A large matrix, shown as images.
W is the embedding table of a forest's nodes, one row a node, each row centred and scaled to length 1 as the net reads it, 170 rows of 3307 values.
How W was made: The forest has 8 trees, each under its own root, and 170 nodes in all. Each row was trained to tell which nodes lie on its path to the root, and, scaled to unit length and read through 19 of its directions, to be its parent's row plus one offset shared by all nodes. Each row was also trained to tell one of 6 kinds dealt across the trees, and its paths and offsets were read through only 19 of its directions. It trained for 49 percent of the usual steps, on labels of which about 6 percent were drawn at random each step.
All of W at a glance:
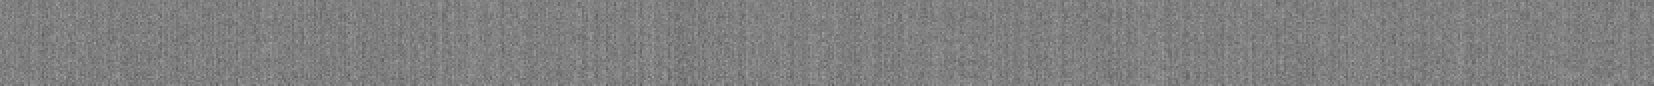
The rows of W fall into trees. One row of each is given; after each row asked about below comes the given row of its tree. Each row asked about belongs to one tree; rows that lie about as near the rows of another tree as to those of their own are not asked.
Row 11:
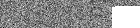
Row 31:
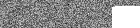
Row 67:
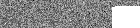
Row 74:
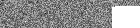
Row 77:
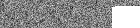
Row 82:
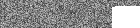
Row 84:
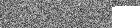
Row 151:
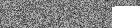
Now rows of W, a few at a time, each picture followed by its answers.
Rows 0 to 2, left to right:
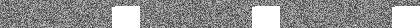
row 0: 67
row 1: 74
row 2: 11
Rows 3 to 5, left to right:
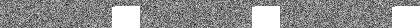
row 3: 31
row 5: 11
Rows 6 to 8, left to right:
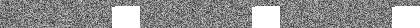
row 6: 67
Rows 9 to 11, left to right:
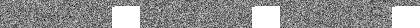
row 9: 151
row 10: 11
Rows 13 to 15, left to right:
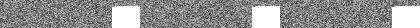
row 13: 151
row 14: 82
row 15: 67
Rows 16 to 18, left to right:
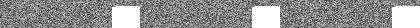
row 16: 84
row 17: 11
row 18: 84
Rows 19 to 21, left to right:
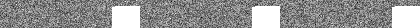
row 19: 82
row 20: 82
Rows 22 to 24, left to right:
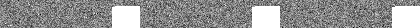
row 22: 31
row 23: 11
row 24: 84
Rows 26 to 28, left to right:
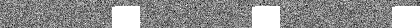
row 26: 74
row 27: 31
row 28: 74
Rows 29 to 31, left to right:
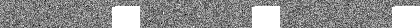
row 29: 74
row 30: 31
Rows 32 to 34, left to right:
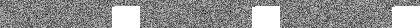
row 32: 31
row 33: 82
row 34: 84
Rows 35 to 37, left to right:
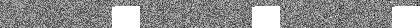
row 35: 74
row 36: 151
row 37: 74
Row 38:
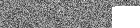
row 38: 31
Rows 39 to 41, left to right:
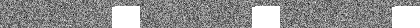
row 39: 77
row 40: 84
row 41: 11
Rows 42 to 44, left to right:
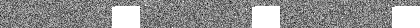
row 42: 82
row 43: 74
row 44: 77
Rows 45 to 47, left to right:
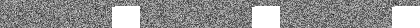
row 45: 151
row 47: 11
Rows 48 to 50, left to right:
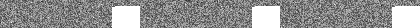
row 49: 11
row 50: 84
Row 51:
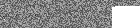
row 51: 82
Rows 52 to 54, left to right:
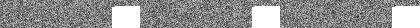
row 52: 151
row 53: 31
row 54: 82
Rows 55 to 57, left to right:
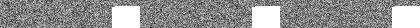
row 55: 84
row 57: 74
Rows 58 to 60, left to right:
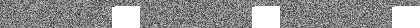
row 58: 67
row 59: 77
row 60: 11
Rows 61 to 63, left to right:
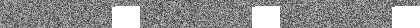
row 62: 11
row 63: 67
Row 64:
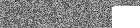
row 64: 31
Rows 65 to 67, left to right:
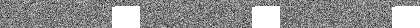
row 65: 67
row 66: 74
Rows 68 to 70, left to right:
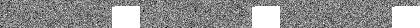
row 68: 151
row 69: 11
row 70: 67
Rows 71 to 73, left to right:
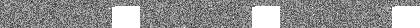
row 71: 77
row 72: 74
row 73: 74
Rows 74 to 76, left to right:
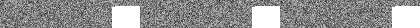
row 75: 11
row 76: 74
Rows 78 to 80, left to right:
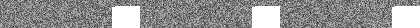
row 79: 82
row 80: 31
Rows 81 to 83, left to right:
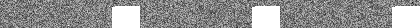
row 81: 77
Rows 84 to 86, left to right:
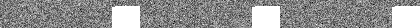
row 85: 11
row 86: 67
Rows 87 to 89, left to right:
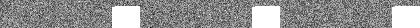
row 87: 11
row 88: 31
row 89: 31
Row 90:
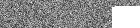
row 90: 151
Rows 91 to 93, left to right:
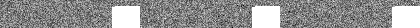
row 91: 151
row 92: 84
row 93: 31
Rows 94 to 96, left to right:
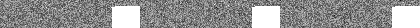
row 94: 151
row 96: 82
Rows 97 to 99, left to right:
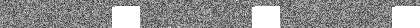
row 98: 84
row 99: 84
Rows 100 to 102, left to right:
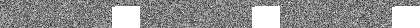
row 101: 67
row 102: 11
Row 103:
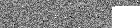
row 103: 74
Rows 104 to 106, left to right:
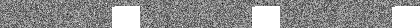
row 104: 151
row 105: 11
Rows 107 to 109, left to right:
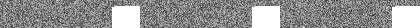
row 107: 151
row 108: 77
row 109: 74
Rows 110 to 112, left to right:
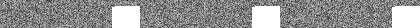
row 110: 151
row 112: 84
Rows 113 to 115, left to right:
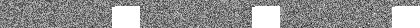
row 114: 84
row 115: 31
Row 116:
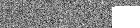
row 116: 151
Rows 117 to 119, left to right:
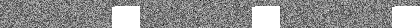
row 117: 11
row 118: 151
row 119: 77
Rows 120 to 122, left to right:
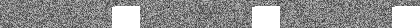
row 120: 77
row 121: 74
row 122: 11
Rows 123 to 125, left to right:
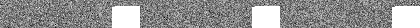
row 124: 67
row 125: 84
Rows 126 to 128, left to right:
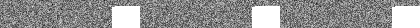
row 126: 151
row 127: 74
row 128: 82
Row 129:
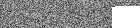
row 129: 67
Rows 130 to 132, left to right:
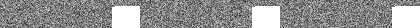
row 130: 31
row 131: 11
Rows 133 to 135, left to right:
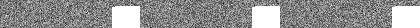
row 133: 11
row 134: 82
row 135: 77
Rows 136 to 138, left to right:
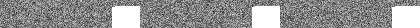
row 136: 84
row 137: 31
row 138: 67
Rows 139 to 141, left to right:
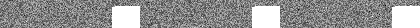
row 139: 11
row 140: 77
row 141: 31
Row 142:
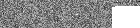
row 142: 84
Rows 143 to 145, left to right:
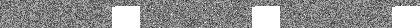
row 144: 151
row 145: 67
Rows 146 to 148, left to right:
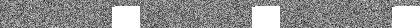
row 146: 11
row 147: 151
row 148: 31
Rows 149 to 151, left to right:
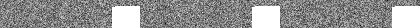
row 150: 31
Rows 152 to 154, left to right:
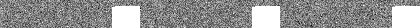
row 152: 31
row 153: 74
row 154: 31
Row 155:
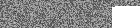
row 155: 151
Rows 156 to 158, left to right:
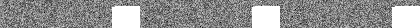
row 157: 31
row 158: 151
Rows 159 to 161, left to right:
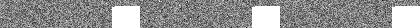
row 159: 151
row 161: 151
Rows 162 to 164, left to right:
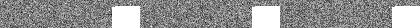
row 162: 11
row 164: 151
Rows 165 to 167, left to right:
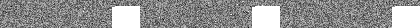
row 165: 11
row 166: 74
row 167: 11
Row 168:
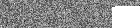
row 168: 84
